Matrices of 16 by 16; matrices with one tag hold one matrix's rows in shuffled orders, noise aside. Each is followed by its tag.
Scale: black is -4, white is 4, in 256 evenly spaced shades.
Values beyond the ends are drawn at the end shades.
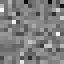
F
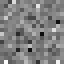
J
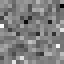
F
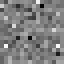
J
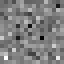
J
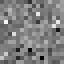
J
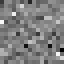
F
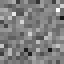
F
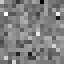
J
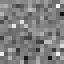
F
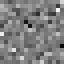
F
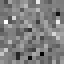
J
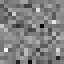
J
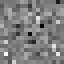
J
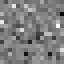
F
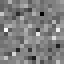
J
